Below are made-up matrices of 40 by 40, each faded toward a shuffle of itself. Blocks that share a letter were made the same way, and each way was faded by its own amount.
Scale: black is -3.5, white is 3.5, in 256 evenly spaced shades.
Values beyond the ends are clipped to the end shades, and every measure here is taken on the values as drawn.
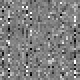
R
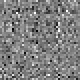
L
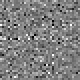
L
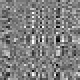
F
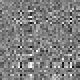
F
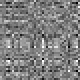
F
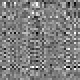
F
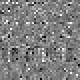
L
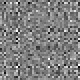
F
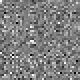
L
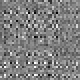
F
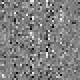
R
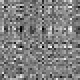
F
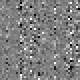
R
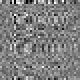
F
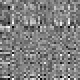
F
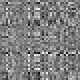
F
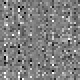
R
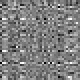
F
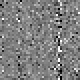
R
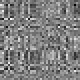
F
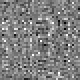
L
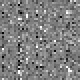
R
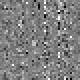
R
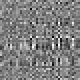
F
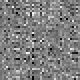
L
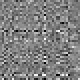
F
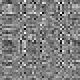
F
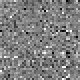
L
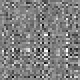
F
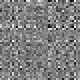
F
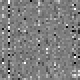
R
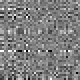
F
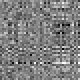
F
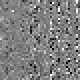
R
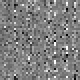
R
